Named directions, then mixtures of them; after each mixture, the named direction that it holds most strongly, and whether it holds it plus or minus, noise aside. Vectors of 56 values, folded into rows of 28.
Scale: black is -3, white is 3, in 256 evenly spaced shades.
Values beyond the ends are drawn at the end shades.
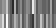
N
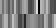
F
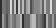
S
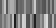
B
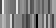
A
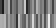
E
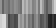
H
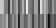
E, minus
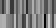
E, plus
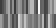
F, minus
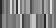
S, plus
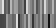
E, minus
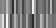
N, plus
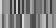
S, minus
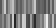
B, plus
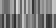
N, minus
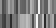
A, minus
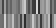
F, plus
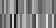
B, plus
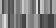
H, plus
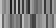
S, minus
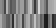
B, minus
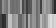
H, minus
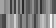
H, minus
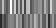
S, plus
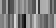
B, minus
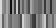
S, minus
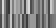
S, plus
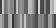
F, minus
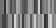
B, minus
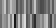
B, plus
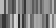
B, minus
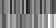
H, minus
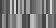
S, plus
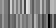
E, minus
